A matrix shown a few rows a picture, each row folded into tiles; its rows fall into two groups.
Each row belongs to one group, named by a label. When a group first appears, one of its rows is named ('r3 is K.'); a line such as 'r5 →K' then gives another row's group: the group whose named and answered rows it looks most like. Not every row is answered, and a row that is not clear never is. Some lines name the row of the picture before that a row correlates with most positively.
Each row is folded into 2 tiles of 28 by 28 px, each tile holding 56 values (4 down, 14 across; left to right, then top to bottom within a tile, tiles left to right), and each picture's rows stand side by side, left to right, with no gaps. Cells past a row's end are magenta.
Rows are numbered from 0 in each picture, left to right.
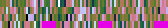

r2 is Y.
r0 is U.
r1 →Y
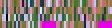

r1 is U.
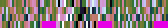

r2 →U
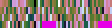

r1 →Y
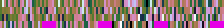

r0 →Y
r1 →Y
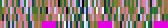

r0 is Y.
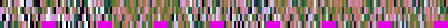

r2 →U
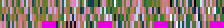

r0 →Y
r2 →Y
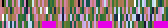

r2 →U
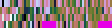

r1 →Y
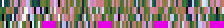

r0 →Y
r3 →U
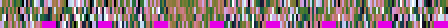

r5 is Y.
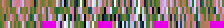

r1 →U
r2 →Y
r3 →Y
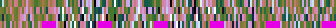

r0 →Y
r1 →U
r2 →Y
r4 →Y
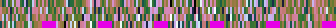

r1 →U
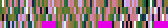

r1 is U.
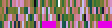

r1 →Y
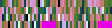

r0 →U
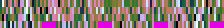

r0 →Y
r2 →U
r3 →U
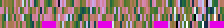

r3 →U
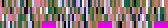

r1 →Y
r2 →U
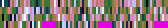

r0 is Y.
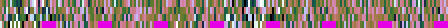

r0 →U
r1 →Y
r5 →Y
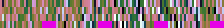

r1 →U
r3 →Y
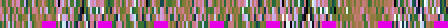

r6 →Y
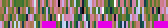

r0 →U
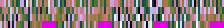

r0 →Y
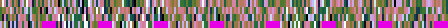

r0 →Y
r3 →U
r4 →U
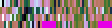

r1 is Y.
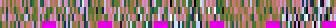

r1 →Y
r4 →Y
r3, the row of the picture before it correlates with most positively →1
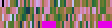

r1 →Y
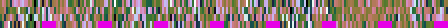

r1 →U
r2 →Y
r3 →Y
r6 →U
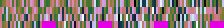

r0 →U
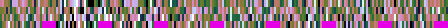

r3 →Y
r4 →U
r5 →U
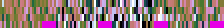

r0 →Y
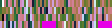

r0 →Y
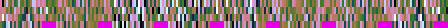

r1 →Y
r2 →Y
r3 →Y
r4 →Y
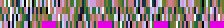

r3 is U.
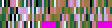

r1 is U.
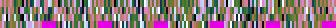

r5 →Y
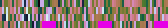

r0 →U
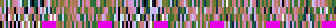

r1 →U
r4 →Y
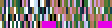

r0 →U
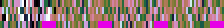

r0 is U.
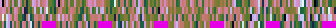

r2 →Y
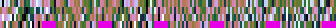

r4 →U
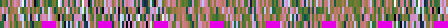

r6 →U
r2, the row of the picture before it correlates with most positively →3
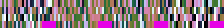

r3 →U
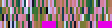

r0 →Y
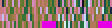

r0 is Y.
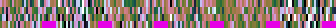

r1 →Y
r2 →U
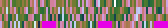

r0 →U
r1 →U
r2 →Y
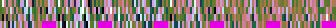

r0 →Y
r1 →Y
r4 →Y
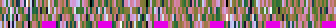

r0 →Y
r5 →Y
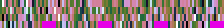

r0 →Y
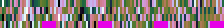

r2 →U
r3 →Y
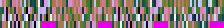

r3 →U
